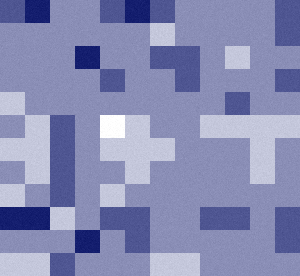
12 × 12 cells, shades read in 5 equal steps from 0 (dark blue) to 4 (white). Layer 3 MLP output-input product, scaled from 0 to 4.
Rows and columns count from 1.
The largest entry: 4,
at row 6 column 5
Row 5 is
3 2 2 2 2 2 2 2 2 1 2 2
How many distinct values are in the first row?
3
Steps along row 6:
up down up up down down same up same same same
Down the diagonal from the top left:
1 2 2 2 2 3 3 2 2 1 2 2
